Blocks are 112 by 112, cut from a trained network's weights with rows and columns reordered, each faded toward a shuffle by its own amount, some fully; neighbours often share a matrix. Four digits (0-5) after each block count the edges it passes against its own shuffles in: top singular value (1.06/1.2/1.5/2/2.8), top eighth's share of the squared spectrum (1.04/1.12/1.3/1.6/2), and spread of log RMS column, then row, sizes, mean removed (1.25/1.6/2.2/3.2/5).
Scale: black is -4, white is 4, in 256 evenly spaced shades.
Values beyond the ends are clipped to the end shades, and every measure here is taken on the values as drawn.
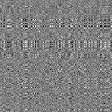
5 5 3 4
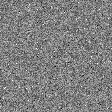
0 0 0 0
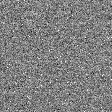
2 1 0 0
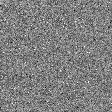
1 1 0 0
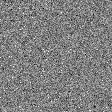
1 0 0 0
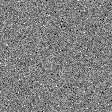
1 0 0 0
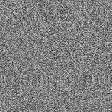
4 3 0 0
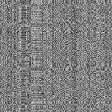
5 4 1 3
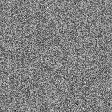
2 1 0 0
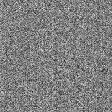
3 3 0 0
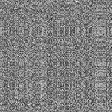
5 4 1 2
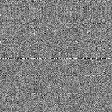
4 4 1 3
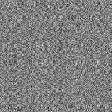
4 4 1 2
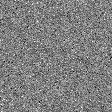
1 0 0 0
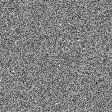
0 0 0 0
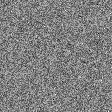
1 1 0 0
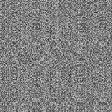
4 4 1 2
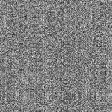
4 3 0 1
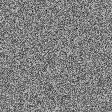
1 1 0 0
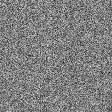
3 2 0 0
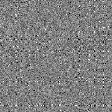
4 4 2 2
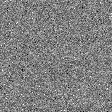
1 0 0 0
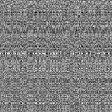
4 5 2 3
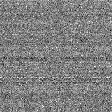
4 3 0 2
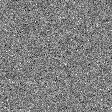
0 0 0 0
